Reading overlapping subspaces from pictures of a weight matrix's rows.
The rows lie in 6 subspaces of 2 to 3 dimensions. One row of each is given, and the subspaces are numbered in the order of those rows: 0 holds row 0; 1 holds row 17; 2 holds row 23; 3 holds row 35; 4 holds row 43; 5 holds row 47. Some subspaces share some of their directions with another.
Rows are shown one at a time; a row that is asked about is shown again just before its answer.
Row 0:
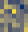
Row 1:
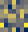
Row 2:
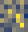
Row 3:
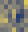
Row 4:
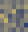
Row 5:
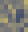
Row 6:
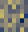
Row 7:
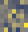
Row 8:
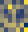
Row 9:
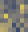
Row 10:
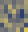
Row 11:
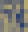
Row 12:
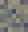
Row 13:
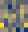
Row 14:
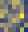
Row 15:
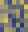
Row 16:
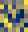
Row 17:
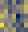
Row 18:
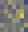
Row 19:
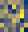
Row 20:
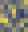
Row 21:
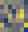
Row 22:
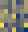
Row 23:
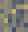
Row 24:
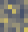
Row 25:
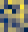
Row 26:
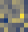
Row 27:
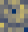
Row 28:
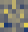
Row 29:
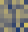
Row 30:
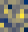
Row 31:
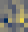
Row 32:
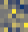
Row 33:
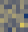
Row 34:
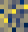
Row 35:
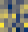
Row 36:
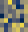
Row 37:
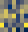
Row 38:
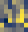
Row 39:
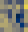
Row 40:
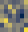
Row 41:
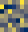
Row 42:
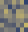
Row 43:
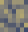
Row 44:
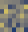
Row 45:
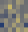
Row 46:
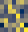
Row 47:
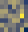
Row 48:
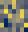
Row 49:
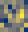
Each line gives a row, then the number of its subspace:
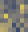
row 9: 3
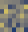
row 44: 2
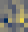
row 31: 5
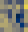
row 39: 1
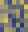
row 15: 4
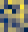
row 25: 0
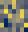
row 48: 3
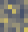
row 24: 0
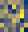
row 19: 5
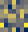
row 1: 3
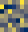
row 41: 0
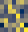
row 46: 1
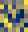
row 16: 0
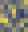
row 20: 1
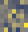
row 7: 0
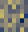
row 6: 5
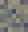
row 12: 0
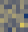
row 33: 1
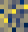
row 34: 2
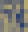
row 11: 1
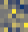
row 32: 0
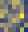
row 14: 5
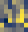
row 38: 5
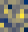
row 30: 2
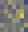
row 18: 5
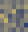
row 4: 2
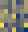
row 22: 3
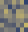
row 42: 4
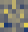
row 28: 3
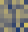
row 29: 4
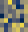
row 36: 5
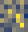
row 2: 1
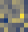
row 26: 5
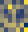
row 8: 4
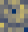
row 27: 0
